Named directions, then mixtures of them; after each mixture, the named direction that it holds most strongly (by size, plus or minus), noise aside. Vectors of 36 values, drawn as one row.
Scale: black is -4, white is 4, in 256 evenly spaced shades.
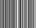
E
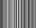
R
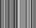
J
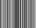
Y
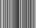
Y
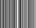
E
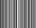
R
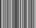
Y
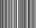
R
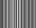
R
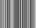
Y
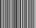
Y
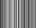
R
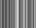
E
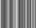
J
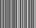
E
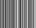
E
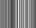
Y
